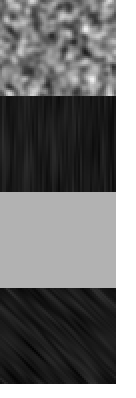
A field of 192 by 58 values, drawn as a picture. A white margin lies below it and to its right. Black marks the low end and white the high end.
It is made of 4 by 1 panels. Panel 1,1: middling, blotchy, strong in contrast. Panel 2,1: very low, streaked downward, faint in contrast. Panel 3,1: high, flat. Panel 4,1: very low, slanting down to the right, faint in contrast.
